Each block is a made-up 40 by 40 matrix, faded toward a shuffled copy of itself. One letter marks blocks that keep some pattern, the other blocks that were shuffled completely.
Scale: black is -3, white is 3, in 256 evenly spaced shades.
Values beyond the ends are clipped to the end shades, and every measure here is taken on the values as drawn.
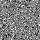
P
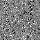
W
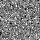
P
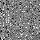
W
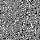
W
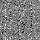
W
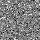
P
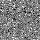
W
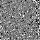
W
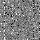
W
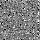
W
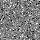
P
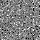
W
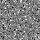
P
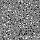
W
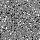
P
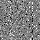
W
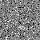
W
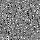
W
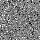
P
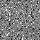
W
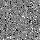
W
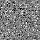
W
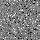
P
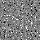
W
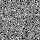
P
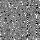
W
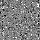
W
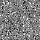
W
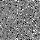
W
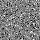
P
